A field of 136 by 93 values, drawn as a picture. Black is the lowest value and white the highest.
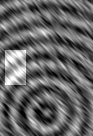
Rings: centred on the bottom middle. Ninth with the highest average: middle left. Odd patch: higher, in the middle left.
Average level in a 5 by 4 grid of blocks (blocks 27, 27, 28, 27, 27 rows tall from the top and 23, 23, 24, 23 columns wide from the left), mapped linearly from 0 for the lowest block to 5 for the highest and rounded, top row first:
1101 | 1210 | 5101 | 1011 | 0011
